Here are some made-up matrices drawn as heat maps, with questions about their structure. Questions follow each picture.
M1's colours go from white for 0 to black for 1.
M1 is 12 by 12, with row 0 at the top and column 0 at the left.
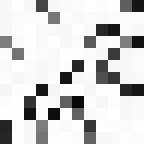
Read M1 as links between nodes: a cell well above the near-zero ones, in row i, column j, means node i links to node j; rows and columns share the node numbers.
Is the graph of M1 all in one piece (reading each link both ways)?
no
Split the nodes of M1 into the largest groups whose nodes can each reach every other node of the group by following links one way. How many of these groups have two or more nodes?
2
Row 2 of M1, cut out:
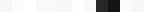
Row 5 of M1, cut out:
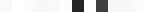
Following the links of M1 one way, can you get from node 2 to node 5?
yes
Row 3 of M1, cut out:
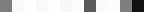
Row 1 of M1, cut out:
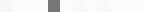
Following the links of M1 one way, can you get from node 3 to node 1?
no
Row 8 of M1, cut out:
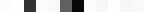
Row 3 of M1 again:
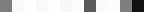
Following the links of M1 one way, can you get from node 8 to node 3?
no
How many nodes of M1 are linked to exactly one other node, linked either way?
1
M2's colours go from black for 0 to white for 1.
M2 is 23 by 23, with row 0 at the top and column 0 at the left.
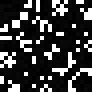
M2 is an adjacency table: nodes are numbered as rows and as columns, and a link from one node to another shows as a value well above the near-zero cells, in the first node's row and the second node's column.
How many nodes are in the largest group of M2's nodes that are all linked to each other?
2
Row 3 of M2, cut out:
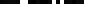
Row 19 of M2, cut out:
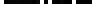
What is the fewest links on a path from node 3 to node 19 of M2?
3
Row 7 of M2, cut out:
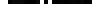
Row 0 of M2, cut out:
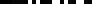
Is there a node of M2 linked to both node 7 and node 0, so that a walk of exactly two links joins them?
no
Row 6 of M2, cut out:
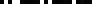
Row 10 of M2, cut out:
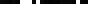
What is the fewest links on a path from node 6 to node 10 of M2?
1
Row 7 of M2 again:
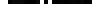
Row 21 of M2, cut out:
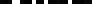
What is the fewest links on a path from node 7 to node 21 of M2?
4
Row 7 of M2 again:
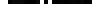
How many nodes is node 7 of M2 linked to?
4
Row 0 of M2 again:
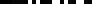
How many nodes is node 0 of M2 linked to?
7
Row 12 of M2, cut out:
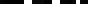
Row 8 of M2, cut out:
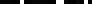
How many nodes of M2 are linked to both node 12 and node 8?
1
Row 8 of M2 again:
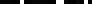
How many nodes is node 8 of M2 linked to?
4
